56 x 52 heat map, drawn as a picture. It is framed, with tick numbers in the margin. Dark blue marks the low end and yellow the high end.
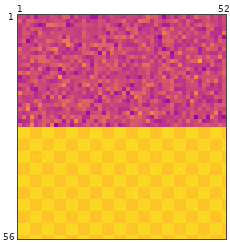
It is made of 2 by 1 panels. Panel 1,1: middling, fine-grained. Panel 2,1: very high, checkered, faint in contrast.
